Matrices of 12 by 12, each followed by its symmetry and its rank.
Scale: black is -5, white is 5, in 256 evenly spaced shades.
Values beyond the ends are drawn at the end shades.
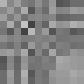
symmetric, rank two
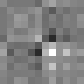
symmetric, rank two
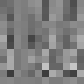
neither, rank two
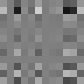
neither, rank one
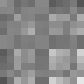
symmetric, rank two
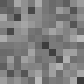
symmetric, full rank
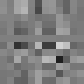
neither, rank two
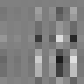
neither, rank one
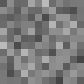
symmetric, full rank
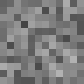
symmetric, full rank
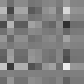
neither, rank one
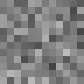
antisymmetric, full rank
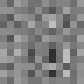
neither, rank two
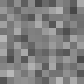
antisymmetric, full rank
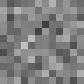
antisymmetric, full rank
